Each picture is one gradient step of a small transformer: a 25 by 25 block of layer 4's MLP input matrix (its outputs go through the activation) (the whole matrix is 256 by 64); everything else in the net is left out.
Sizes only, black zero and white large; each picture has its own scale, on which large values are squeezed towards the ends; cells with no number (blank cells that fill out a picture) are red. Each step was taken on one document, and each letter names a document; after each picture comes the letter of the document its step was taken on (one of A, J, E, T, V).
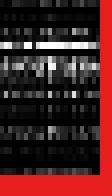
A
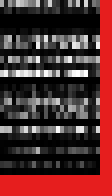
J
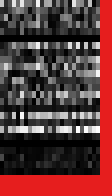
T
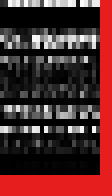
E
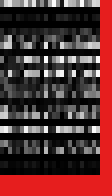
E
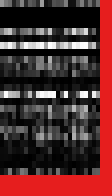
A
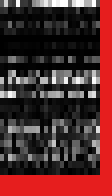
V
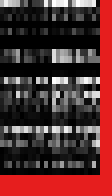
V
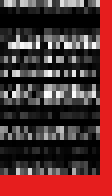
J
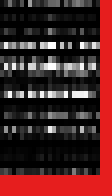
A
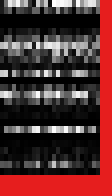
J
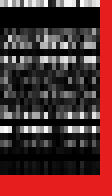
E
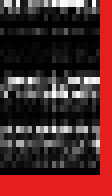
V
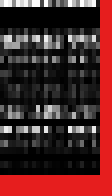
E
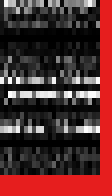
T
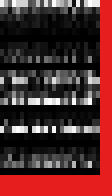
T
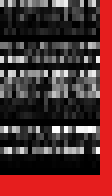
V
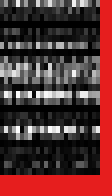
J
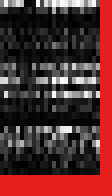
V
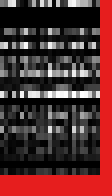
A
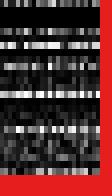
A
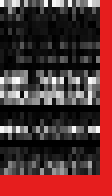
T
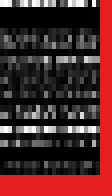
E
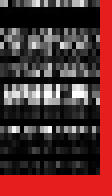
J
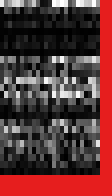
V
